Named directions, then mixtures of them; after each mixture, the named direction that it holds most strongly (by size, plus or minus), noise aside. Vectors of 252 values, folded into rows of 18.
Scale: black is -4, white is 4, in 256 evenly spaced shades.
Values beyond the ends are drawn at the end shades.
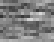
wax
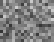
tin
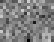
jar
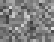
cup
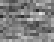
wax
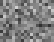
tin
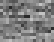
wax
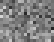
cup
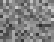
tin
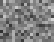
tin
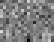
jar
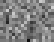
cup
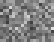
cup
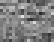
wax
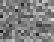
tin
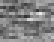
wax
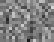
cup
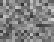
tin
